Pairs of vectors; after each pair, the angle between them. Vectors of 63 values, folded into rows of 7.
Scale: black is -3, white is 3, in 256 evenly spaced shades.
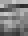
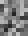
orthogonal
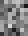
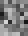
orthogonal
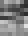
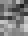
nearly parallel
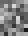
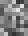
partly opposed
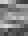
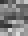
nearly opposite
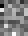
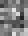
partly aligned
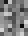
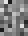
nearly opposite
